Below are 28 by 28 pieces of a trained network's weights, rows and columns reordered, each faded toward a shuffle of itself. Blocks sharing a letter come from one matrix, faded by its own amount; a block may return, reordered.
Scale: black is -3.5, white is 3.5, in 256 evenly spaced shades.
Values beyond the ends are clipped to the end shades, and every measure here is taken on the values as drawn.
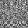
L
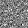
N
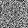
N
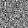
L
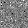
N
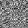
L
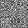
L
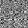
L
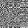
L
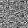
L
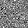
N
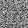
N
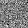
N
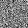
N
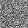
L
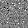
N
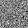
N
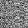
L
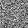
L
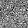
N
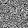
N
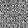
L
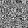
L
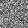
L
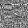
L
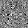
L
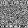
L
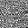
L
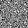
N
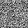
N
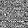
L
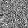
L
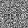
L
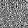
L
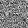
N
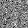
N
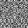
L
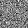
N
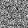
N
